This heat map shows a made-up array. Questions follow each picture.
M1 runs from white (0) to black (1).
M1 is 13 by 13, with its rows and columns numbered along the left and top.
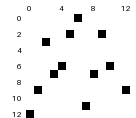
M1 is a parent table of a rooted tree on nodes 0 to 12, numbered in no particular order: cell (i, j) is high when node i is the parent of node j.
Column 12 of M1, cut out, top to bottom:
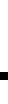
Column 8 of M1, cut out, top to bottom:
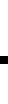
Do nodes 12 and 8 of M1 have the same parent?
no
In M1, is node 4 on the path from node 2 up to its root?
no
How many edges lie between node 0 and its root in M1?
6
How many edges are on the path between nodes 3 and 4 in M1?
6
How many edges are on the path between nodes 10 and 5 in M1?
6
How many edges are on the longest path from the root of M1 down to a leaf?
8
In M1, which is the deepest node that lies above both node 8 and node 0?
7
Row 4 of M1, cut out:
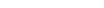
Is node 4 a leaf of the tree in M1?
yes
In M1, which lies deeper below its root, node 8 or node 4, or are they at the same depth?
node 4
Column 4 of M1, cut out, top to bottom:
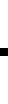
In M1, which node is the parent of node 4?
6
